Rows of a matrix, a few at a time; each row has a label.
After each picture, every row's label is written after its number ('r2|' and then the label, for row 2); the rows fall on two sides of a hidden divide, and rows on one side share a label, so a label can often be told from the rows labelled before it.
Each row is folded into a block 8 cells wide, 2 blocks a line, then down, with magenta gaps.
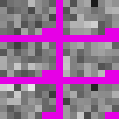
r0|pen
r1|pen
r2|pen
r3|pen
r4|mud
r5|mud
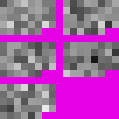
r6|pen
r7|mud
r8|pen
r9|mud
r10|pen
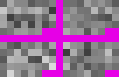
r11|mud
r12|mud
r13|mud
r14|pen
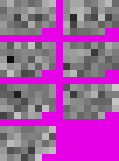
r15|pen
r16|pen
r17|pen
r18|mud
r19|pen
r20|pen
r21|mud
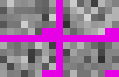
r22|mud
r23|mud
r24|mud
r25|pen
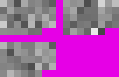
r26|pen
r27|mud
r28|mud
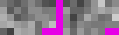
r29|pen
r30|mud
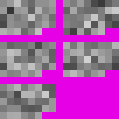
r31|mud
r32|mud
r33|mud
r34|mud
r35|pen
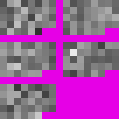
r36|pen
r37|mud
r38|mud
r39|pen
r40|mud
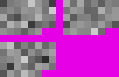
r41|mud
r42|mud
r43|mud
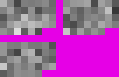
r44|mud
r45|mud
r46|pen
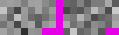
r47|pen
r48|pen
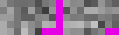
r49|pen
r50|pen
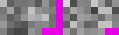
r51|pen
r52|mud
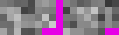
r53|mud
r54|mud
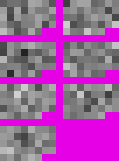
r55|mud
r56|pen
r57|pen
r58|pen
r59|mud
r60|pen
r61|pen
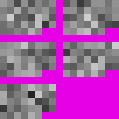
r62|mud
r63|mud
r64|mud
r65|mud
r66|mud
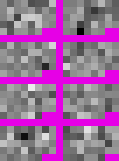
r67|mud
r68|pen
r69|mud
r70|pen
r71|pen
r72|pen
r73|mud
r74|pen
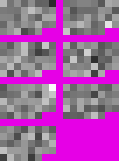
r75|mud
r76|pen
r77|pen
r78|pen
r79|pen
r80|pen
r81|pen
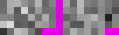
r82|pen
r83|mud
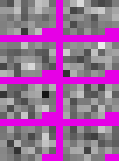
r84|mud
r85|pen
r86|mud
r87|pen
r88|pen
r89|mud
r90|pen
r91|pen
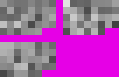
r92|pen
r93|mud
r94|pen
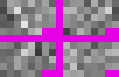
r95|mud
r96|pen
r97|pen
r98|mud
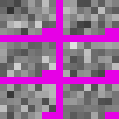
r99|mud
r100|pen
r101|pen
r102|pen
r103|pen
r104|mud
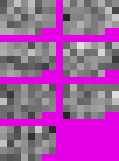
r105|pen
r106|mud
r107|mud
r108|mud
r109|pen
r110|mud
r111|pen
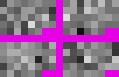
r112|pen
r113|pen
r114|mud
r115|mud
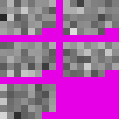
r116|mud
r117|mud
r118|mud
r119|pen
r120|pen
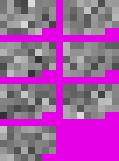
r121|mud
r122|pen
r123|mud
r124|mud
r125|pen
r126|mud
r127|mud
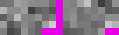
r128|pen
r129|pen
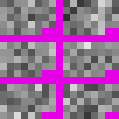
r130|pen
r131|mud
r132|pen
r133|pen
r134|mud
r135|pen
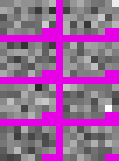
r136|pen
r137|pen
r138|mud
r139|pen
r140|pen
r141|pen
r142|pen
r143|pen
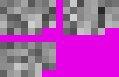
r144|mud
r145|pen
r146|mud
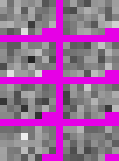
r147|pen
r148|pen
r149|mud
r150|mud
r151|pen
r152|mud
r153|mud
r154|pen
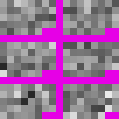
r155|pen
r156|pen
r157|mud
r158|pen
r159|mud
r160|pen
